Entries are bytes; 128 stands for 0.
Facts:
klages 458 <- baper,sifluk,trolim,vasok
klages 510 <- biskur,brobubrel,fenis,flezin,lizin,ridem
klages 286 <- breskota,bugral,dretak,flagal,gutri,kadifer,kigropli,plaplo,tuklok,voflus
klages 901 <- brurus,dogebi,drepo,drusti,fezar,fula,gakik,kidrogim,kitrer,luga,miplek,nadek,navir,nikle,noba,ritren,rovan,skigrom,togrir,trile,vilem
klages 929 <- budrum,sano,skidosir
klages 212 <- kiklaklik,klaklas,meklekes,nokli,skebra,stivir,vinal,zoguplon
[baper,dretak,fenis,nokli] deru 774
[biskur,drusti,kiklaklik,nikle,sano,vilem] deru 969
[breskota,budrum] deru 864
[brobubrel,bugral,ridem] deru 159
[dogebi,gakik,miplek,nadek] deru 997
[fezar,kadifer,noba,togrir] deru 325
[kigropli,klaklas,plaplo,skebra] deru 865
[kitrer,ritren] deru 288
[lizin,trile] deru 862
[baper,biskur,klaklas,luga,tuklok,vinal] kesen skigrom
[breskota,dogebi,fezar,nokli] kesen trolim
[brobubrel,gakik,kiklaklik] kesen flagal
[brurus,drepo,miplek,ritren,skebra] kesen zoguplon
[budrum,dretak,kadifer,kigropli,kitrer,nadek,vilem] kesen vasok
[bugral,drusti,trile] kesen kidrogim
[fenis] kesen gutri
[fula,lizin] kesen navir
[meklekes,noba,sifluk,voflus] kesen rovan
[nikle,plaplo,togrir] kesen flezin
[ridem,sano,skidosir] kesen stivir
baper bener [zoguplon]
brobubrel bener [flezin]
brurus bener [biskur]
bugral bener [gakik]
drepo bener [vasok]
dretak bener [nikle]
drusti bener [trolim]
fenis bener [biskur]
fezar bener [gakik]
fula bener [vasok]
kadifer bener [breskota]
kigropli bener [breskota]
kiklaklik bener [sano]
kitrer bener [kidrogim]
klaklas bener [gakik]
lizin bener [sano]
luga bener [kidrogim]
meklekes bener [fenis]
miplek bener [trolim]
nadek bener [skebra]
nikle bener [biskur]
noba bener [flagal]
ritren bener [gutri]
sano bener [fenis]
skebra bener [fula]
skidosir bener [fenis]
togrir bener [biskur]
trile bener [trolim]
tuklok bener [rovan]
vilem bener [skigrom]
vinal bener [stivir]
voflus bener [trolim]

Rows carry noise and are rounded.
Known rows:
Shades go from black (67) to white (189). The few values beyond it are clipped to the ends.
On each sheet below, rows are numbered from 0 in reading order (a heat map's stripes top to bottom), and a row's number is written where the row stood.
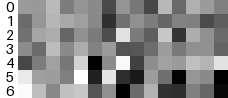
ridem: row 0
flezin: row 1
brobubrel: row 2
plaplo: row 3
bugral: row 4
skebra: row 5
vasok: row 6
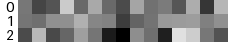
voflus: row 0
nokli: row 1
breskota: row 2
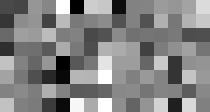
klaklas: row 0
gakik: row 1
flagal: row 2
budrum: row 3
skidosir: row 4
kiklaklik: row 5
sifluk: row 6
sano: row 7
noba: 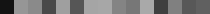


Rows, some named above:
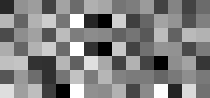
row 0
noba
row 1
trolim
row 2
gakik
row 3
trolim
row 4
nadek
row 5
dogebi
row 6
biskur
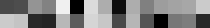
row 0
klaklas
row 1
nadek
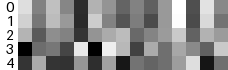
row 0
fenis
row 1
fenis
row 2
dretak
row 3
fezar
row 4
kadifer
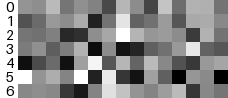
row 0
ridem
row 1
ritren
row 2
lizin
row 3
kigropli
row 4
vilem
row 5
skebra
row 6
togrir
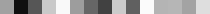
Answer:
kitrer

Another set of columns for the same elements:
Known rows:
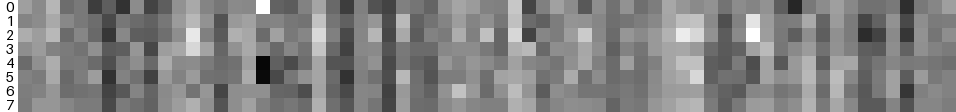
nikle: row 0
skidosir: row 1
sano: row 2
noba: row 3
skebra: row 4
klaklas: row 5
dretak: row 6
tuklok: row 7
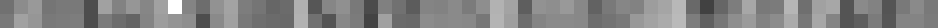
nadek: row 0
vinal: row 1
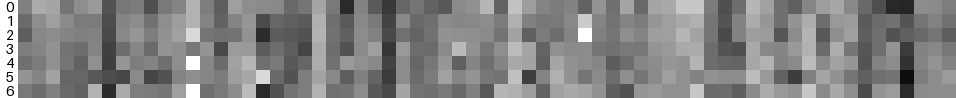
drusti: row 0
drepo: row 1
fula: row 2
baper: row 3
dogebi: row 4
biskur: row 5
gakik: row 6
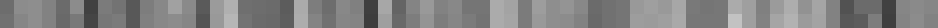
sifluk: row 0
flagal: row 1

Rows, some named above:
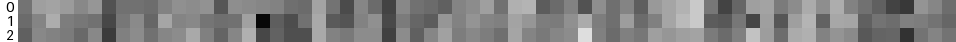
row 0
voflus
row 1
skebra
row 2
vasok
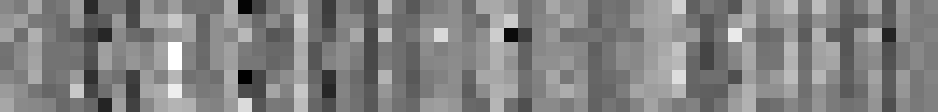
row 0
klaklas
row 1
noba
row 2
fenis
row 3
nadek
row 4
nadek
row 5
klaklas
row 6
fezar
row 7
togrir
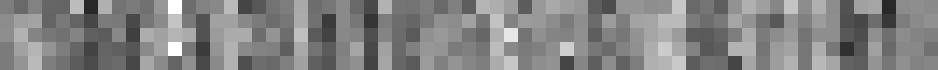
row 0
gakik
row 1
vilem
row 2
kadifer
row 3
lizin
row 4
kigropli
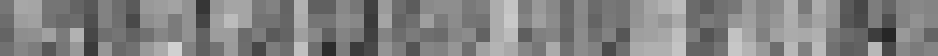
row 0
luga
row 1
kidrogim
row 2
trolim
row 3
bugral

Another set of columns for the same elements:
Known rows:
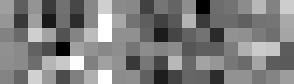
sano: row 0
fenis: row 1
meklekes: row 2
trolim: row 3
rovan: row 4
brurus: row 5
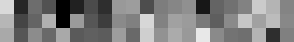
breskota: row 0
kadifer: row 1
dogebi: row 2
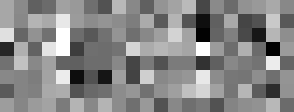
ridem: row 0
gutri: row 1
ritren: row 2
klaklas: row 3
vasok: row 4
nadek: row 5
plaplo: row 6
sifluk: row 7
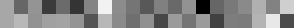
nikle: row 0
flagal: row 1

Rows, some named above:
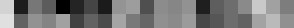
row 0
breskota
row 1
budrum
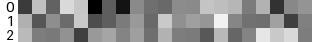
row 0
skebra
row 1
dogebi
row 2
voflus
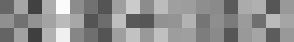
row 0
bugral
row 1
brobubrel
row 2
bugral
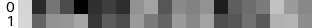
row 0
breskota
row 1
budrum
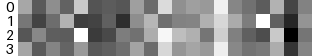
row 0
dogebi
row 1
kigropli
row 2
gakik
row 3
dogebi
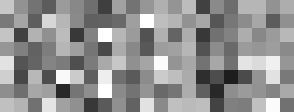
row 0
vilem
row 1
fezar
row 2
lizin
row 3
ridem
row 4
trile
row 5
kitrer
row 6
togrir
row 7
noba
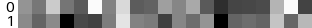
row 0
kidrogim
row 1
biskur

